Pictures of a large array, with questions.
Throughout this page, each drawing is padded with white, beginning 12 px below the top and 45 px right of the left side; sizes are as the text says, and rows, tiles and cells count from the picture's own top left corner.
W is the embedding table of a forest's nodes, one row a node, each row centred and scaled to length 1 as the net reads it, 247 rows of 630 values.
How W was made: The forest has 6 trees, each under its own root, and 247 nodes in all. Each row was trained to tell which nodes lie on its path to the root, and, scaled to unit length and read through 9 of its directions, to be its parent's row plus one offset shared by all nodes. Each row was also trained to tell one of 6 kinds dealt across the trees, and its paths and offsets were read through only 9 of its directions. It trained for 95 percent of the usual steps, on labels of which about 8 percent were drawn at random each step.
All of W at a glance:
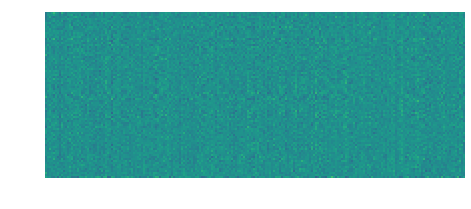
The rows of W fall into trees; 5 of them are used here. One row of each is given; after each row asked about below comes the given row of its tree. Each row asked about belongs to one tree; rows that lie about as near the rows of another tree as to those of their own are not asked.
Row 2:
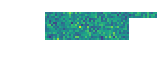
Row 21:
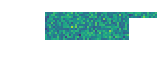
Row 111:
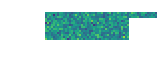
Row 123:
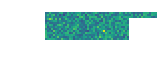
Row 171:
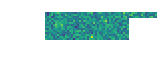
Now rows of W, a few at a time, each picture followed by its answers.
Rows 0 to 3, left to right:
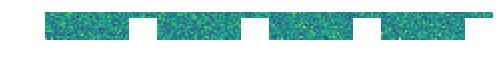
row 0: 21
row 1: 21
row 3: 2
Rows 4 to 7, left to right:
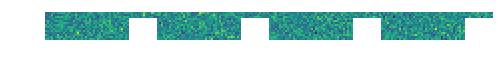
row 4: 123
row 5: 21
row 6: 171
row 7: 171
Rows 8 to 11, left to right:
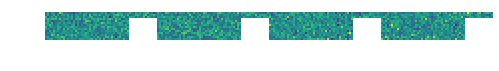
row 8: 123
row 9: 111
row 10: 2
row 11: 171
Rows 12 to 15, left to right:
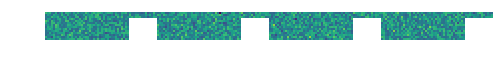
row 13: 2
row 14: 2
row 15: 111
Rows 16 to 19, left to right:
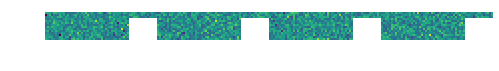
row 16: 111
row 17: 2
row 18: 2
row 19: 171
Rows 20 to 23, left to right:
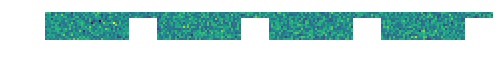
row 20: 111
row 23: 111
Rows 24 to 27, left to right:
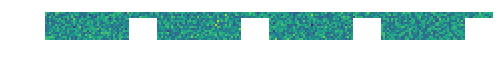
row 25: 171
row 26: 111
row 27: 2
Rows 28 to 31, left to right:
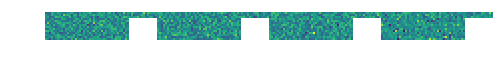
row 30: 21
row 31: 2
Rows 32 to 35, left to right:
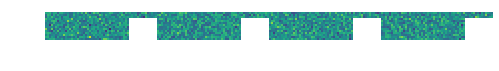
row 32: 111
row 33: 21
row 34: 111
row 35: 171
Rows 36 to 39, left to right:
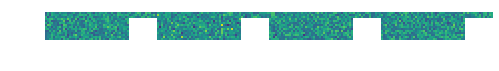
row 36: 21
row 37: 21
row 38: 111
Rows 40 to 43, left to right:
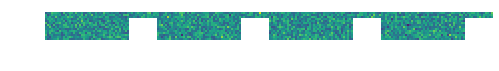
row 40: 21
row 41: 2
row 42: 171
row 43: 171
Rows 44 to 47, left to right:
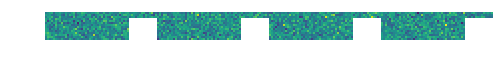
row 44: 171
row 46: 2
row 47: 21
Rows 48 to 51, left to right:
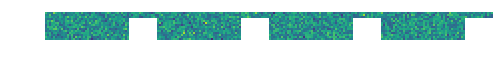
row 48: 111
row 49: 111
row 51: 123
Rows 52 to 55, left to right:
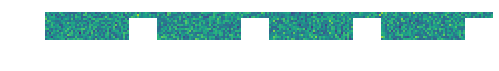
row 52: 111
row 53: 171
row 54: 171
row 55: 111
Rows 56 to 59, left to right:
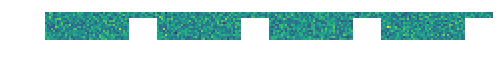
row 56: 171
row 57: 171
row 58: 123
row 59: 111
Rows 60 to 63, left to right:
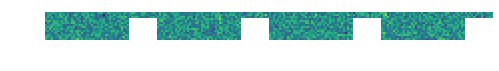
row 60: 111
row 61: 21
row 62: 171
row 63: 111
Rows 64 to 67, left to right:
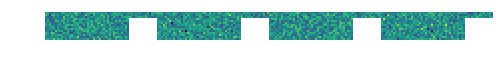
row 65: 111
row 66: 21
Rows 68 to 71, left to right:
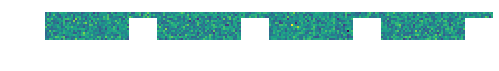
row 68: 21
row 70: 123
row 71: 21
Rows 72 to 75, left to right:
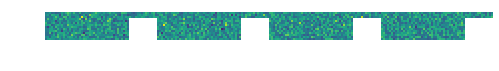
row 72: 123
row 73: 111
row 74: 111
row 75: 111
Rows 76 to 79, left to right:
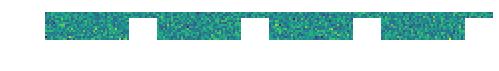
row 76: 21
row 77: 171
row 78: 111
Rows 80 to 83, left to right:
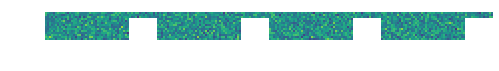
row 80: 171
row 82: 111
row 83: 111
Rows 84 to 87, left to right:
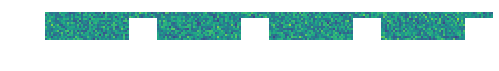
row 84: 111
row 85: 111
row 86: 2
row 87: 111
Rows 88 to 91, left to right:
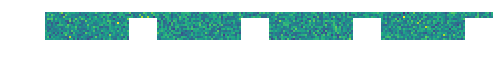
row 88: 21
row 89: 21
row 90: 21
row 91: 171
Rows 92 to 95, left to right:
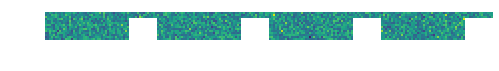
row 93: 21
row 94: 111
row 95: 21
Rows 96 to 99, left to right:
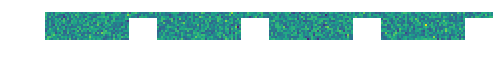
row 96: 171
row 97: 171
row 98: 111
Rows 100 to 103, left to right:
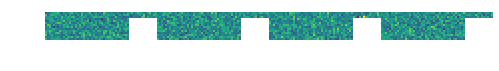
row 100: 21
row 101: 21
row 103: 171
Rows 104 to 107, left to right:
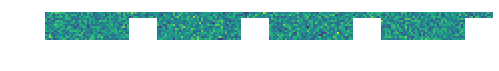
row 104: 171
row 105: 123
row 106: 2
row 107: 171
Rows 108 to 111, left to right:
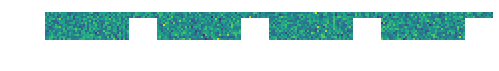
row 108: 171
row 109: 111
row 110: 123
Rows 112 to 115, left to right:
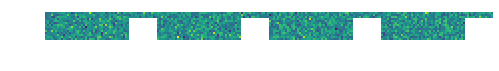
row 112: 123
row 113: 171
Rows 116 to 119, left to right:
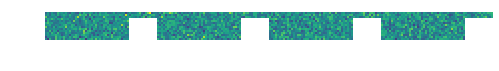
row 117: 171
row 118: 21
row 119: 21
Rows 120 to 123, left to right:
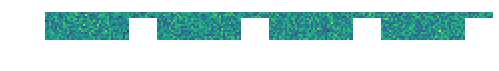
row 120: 21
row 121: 21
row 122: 21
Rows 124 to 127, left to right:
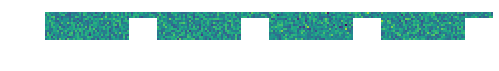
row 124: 111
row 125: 111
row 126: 111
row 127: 111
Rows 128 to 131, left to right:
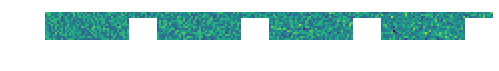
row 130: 111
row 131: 2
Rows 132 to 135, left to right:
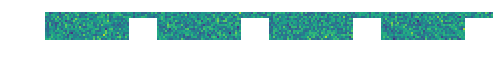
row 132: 21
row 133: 171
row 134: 171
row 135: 171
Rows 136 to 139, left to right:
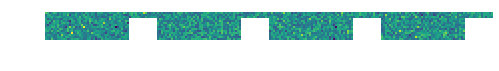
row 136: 111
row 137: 123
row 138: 171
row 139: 171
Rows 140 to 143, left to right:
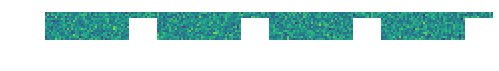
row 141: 171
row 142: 2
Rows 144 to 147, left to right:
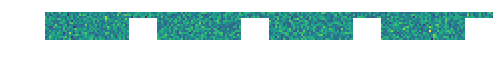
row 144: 171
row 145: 171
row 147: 123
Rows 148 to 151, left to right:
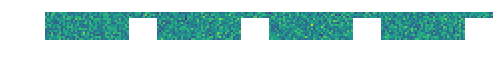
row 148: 21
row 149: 123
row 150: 171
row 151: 171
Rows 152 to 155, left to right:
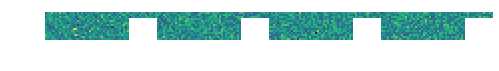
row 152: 171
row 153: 21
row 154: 21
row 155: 21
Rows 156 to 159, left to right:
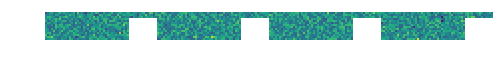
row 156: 171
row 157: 21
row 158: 21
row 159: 111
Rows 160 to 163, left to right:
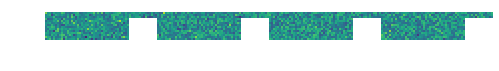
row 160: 111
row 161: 171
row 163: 123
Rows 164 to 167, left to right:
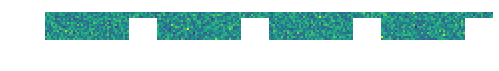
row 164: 111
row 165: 2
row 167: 111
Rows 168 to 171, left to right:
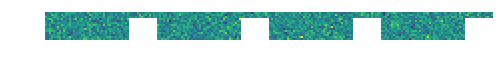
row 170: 2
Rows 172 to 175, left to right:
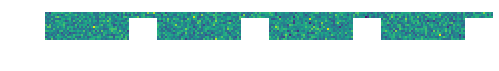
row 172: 21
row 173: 2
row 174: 111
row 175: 2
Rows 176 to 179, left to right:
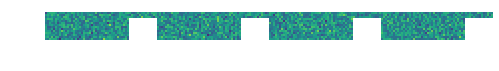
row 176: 21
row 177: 171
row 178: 21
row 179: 111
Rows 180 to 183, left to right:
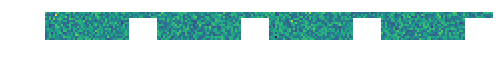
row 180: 171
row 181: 21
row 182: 111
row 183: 21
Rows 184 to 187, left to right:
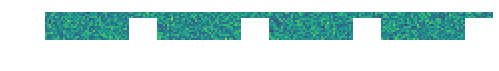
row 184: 2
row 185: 171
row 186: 123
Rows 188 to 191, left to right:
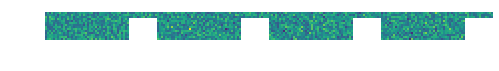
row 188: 171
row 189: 171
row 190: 123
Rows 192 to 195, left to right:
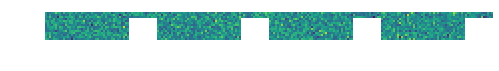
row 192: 171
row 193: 21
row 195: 111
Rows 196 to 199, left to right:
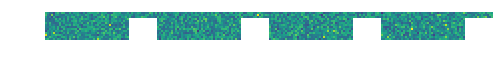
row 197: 21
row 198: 123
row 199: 21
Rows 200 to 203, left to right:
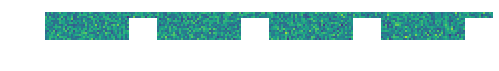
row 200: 171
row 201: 171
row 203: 21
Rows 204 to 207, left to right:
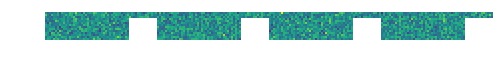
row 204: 2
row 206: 171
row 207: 21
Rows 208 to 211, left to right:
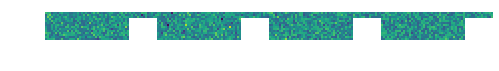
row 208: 111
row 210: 111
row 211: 21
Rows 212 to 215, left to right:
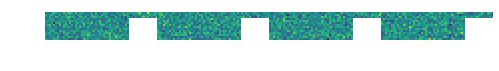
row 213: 111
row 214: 171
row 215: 123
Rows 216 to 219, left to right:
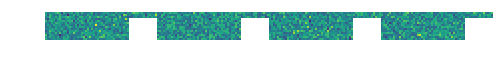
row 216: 171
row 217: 171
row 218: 171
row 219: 2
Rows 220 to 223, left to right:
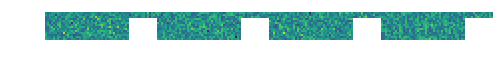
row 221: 21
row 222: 171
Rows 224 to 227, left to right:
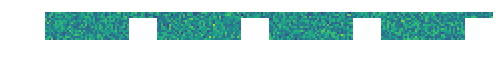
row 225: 123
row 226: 171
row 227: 111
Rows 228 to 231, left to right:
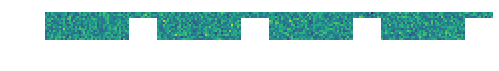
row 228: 21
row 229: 111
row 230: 111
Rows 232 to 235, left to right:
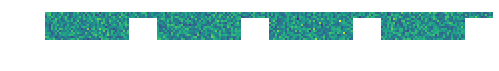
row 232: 111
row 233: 171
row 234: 21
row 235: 111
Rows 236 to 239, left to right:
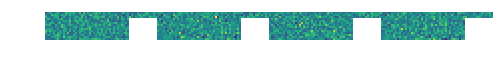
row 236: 2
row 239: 123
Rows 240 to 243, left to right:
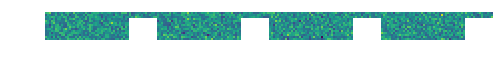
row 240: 111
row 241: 2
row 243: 111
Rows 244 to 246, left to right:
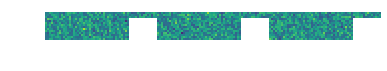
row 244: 21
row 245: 2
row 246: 111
